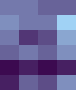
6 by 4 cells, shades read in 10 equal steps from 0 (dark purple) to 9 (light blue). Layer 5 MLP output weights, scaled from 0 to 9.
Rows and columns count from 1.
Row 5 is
0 1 0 1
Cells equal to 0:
2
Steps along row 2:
down same up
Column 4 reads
4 9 7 6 1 6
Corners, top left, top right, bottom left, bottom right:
5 4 1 6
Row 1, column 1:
5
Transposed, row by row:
5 6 5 4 0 1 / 5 5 2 5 1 4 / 4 5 3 4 0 3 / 4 9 7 6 1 6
